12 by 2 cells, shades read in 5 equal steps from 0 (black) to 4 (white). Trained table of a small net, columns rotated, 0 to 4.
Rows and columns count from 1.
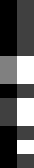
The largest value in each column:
2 4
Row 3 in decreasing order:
1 0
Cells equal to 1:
9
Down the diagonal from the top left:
0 1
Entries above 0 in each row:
1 1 1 1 2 2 1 2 2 1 1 1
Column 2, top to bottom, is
1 1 1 1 4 4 1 4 4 1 4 1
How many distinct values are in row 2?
2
